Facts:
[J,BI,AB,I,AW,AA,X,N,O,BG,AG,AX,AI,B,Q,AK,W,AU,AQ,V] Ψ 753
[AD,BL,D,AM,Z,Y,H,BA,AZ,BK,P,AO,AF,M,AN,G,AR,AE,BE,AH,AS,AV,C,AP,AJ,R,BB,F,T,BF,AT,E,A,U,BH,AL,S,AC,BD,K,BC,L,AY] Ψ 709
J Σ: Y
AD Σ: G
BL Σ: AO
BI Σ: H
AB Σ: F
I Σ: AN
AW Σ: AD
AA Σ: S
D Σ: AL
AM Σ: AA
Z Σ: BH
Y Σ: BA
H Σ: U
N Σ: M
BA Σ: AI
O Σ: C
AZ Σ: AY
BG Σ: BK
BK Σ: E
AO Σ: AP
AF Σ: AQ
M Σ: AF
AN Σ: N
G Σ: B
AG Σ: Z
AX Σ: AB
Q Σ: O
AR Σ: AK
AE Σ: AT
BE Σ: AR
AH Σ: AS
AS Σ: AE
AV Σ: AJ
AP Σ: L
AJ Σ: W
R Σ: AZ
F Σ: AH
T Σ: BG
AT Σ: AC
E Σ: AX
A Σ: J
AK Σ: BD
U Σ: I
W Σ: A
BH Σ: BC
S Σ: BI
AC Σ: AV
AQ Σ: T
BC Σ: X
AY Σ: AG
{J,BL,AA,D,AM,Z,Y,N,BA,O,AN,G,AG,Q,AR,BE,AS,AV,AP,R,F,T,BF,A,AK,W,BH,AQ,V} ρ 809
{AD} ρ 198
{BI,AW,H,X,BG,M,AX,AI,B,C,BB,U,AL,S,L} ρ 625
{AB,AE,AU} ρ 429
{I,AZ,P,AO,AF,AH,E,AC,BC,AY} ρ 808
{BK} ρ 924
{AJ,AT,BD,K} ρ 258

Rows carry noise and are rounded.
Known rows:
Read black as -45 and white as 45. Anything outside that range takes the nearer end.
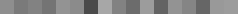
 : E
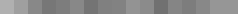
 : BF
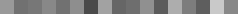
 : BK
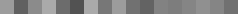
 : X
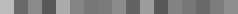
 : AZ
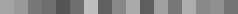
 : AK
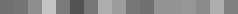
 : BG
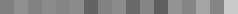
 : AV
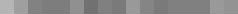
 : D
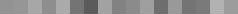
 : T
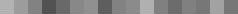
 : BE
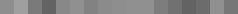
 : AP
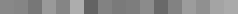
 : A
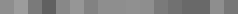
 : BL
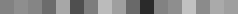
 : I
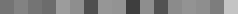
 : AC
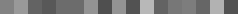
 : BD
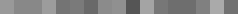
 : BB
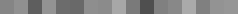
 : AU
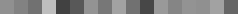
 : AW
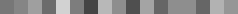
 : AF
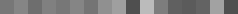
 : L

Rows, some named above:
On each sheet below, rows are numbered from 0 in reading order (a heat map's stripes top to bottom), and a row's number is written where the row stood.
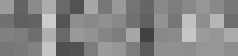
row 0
X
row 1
AI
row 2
J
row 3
AX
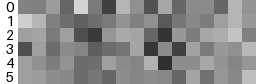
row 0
AF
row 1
AM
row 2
BI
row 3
AT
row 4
V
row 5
F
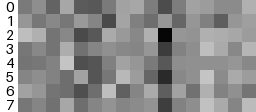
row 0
AB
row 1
E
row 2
AA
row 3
W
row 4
AX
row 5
I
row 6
AK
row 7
W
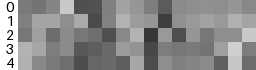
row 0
AX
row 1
N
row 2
AE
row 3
S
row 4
AD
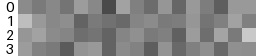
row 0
E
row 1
G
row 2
AS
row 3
P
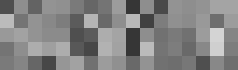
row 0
AJ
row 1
AG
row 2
U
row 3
M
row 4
AO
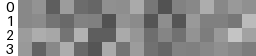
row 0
AU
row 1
AH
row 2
AN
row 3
X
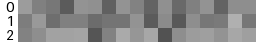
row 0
P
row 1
K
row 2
AQ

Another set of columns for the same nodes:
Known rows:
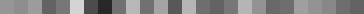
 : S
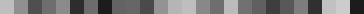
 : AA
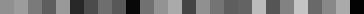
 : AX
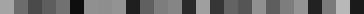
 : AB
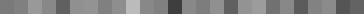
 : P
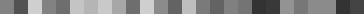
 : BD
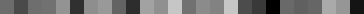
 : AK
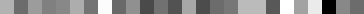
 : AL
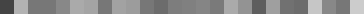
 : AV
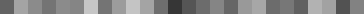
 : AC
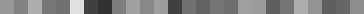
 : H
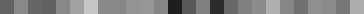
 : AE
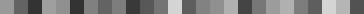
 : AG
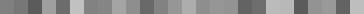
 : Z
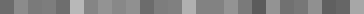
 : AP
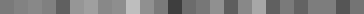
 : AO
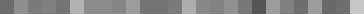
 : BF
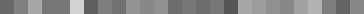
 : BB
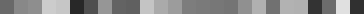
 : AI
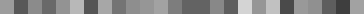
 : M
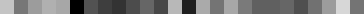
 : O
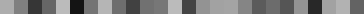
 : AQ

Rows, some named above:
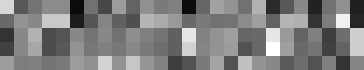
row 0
I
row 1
AI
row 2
G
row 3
G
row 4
AF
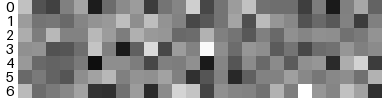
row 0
N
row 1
AF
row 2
K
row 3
AM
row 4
AU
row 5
AE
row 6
X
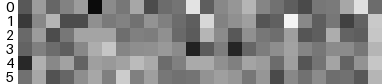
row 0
W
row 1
G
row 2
AS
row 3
AE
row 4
A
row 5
T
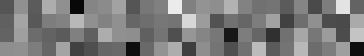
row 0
J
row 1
F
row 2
BK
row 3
AX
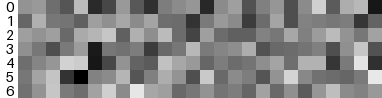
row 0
BG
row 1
E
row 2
AT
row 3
V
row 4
AI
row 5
AD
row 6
AJ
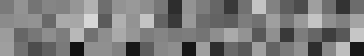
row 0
AH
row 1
AT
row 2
AN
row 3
AB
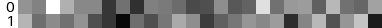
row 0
C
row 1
BI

